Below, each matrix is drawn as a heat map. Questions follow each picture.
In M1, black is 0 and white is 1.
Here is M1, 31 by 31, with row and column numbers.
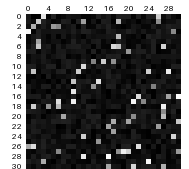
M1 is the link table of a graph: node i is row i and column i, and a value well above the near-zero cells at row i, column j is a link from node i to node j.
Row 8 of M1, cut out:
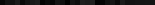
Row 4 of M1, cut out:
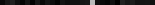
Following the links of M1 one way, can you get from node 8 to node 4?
no
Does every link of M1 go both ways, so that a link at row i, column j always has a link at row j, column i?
yes
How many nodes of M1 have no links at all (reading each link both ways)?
2
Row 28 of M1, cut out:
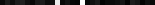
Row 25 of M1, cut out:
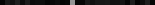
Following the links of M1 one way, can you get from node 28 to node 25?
yes
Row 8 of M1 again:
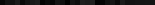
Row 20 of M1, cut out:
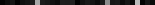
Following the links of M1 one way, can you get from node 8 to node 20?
no
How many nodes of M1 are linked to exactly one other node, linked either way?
8
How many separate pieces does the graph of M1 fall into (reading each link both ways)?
3
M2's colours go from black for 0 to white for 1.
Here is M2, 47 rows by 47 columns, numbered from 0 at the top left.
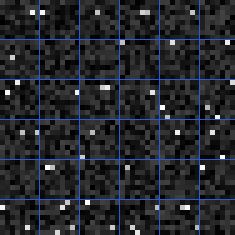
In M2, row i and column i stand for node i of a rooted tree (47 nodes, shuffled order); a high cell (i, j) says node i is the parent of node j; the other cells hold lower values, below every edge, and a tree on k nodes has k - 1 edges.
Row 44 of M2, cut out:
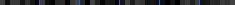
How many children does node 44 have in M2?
0
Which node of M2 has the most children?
2
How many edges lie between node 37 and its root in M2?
6
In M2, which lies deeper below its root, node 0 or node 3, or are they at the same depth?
node 3
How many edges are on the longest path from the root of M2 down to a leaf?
15
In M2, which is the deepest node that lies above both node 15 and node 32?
21
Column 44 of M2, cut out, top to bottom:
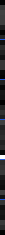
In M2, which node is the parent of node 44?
31
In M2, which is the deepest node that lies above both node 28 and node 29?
2
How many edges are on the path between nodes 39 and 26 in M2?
2
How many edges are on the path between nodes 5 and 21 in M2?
9
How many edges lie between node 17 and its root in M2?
3
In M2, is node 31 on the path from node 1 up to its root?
yes
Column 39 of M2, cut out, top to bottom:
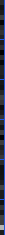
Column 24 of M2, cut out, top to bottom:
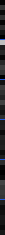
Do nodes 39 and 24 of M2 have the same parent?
no
